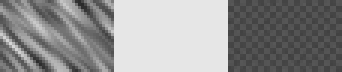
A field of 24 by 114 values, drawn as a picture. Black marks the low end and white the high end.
The table splits into one row of 3 panels. Panel 1,1: middling, slanting down to the right, strong in contrast. Panel 1,2: very high, flat. Panel 1,3: low, checkered, faint in contrast.
